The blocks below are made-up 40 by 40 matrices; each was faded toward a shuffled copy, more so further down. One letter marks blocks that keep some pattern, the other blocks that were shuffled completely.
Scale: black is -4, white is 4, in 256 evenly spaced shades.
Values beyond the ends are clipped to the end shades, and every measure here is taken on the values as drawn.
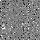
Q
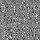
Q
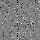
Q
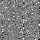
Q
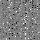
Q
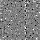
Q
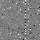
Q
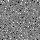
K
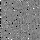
Q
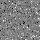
K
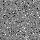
K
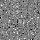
Q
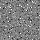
K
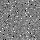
K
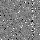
Q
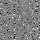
Q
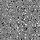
Q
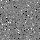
K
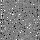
Q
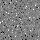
K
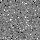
K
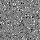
K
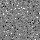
K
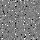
Q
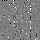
Q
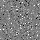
K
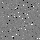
K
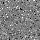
K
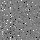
Q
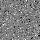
K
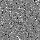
Q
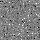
K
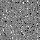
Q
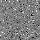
Q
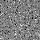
K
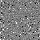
Q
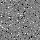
K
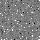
K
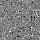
Q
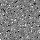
K
